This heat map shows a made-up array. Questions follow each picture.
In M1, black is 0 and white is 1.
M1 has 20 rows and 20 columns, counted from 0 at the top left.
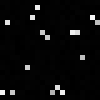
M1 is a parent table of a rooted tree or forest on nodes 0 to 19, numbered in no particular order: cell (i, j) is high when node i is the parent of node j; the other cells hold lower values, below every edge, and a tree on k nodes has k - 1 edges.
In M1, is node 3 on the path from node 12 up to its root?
yes
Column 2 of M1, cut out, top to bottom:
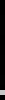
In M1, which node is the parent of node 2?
18
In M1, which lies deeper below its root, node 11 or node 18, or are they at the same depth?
the same depth
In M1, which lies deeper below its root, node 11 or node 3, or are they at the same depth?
node 11
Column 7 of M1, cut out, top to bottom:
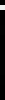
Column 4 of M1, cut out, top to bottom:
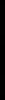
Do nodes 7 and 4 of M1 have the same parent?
no
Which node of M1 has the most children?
18
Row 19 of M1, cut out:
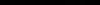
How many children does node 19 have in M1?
0
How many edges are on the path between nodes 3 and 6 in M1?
1
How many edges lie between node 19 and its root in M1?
1
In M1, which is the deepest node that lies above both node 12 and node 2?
18
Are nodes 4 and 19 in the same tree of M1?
yes
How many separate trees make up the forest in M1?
4
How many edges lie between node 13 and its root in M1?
0
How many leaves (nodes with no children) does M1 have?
11
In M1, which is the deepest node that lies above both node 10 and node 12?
18
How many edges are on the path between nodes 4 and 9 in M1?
3
